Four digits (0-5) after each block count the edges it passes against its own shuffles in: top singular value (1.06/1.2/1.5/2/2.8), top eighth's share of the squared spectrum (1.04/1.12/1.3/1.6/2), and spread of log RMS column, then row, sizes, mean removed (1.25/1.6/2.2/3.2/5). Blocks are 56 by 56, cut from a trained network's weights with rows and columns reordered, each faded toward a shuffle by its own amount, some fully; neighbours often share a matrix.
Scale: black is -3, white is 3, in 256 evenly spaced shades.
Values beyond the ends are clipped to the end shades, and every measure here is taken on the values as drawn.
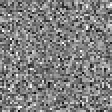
2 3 2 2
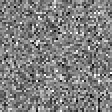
2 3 1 1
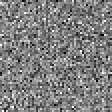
0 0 0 0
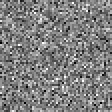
0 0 0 0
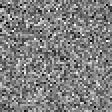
1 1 0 0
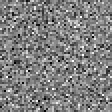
0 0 0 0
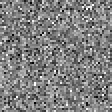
1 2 0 0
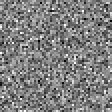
2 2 0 0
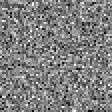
0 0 0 0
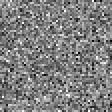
0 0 0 0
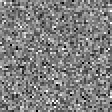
0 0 0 0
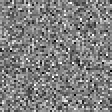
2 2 0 0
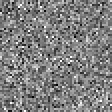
0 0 1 0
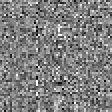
3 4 2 2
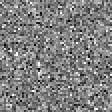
1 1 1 0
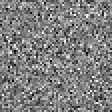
1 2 0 0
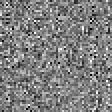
2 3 2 1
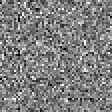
2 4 1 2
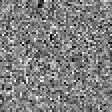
2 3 1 1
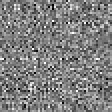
3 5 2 3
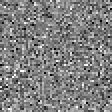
1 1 0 0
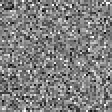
1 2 0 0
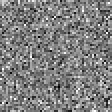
2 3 1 1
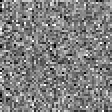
2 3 2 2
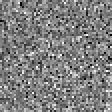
0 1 0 0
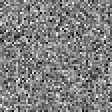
2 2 0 0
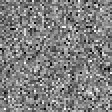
2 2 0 0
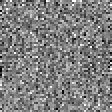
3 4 2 1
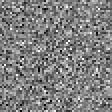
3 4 2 2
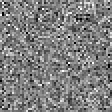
2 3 1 1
